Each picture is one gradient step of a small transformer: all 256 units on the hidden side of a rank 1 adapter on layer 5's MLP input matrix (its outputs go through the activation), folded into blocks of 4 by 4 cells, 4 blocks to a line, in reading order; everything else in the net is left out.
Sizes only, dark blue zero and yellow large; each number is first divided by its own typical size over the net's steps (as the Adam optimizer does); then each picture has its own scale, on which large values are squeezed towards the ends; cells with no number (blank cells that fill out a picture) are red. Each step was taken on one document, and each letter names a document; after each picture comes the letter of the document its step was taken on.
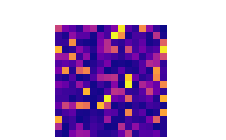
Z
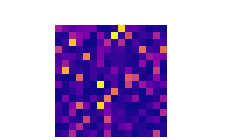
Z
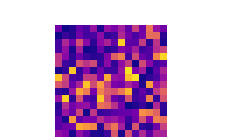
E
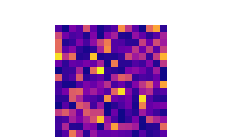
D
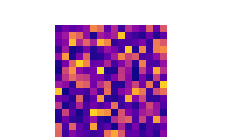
E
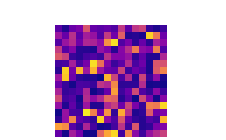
E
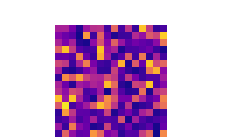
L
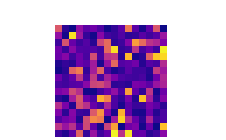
D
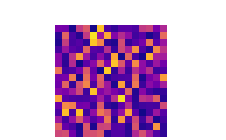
L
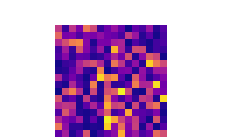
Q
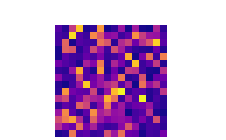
D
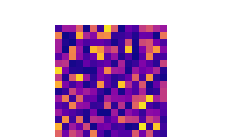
L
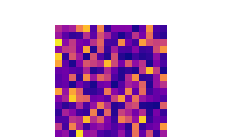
L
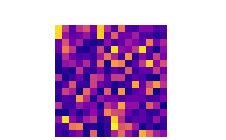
Q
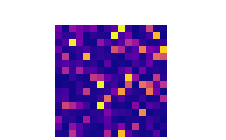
Z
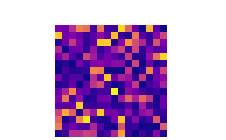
D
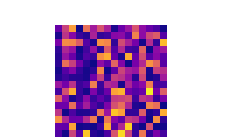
Q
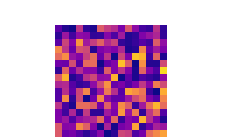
E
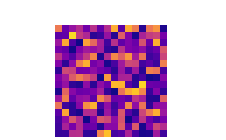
E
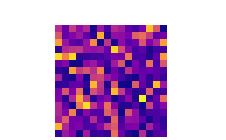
D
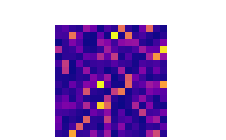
Z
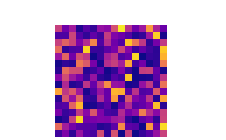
E
